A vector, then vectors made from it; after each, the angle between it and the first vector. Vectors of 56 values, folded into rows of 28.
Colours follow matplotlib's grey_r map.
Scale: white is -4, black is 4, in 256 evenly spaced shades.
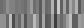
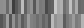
orthogonal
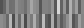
nearly parallel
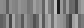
nearly opposite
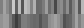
orthogonal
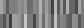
nearly opposite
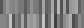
nearly parallel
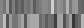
partly aligned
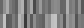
orthogonal
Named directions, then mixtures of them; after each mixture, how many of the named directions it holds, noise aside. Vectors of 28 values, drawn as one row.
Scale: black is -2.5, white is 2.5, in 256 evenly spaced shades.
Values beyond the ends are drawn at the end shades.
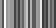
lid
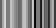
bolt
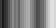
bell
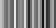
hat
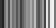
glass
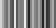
one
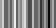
three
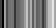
three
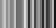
three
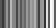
one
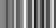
three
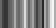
two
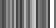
two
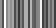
one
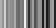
three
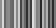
two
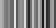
one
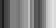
one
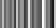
three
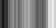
one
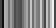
two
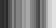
one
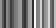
one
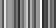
one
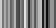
two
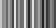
one
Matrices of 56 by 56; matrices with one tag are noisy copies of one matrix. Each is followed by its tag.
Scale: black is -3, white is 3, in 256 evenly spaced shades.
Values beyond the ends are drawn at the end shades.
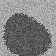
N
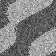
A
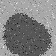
N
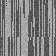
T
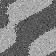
A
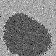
N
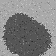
N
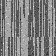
T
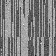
T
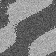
A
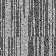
T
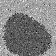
N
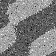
A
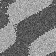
A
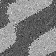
A
